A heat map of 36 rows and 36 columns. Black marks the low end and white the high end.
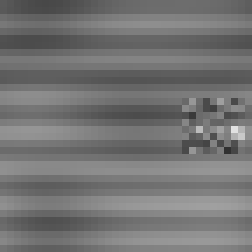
Stripes: horizontal, repeating 7 times. Ninth with the lowest average: top left. Odd patch: rougher, in the middle right. Roughest part: middle right.
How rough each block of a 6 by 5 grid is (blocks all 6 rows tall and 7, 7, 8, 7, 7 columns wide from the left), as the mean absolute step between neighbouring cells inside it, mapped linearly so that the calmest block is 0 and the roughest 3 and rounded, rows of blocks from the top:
00000
00000
00012
00013
00000
00000
